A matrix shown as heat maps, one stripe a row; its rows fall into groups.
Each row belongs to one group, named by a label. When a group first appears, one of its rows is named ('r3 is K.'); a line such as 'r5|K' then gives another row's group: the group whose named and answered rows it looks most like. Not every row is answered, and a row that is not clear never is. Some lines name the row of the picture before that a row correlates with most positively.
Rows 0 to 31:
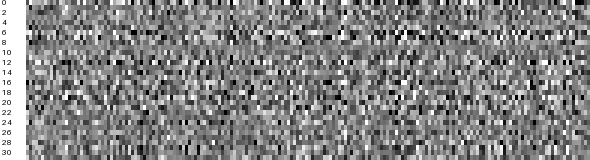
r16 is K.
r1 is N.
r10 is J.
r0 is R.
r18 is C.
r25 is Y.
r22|C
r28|J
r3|R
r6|R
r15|J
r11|R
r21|K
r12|Y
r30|N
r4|K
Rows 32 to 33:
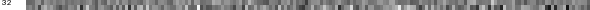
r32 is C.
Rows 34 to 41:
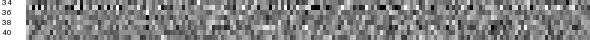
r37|C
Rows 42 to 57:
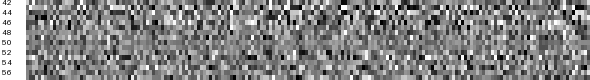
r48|R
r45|N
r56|N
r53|J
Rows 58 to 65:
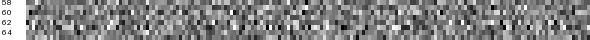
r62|J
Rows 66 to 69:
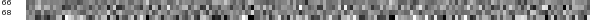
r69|C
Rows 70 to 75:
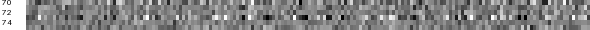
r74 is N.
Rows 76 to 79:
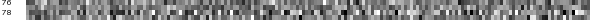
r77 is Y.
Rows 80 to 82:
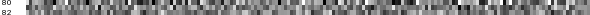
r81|N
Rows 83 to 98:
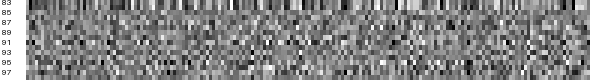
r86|K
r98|Y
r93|Y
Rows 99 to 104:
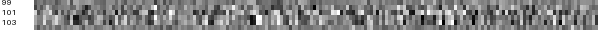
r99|C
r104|R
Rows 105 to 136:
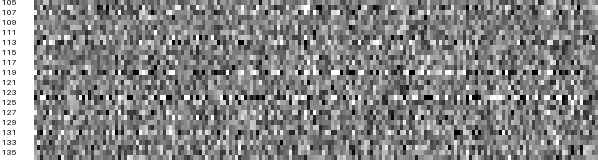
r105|Y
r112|J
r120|J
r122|N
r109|R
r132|J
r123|K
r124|J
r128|J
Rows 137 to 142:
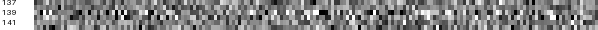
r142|N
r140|Y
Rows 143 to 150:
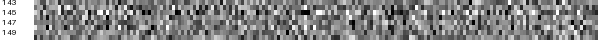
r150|K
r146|K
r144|J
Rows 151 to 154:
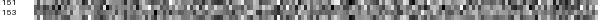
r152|N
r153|C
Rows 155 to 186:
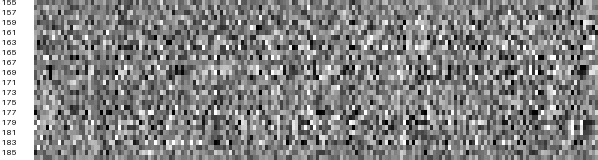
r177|N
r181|R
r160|C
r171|N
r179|R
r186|K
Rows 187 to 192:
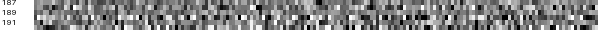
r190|R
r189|Y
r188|C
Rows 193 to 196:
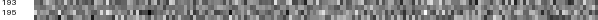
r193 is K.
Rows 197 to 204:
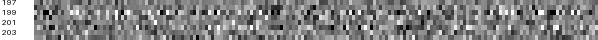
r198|C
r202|N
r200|K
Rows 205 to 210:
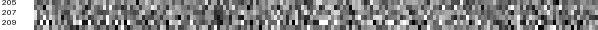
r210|Y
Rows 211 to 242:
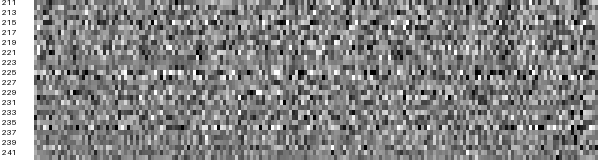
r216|R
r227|C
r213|C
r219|C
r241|N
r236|Y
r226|R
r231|J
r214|Y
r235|R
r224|Y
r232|R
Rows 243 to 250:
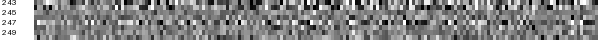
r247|R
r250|N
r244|K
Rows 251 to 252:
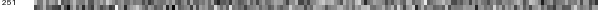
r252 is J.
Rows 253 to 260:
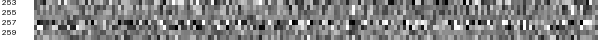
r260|Y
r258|J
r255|R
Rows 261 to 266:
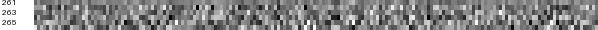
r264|K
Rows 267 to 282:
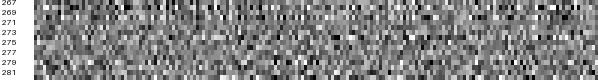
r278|C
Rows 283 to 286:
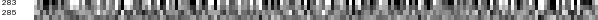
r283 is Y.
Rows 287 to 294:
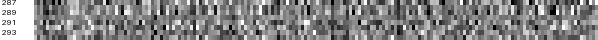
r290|C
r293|C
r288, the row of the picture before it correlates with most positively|284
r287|N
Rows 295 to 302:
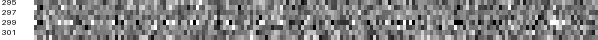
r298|Y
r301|C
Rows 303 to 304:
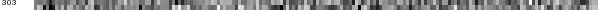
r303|Y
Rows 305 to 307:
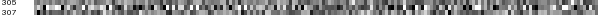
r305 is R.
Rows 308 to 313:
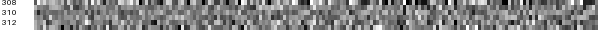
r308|R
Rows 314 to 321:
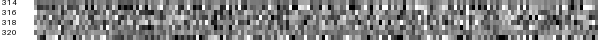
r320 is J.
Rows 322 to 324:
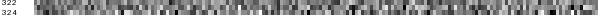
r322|K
